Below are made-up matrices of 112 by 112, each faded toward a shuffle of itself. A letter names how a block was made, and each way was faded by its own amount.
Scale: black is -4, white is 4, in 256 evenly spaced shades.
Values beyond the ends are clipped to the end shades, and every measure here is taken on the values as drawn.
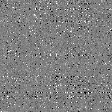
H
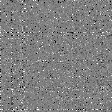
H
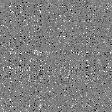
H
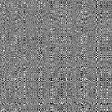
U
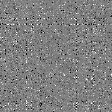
H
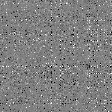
H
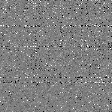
H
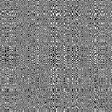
U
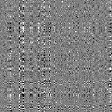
U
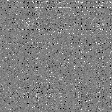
H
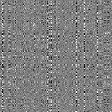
U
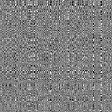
U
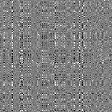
U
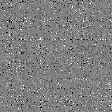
H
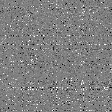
H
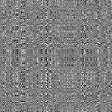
U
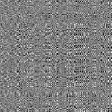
U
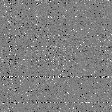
H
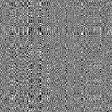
U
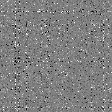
H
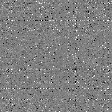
H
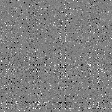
H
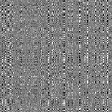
U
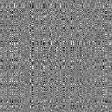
U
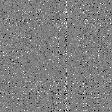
H
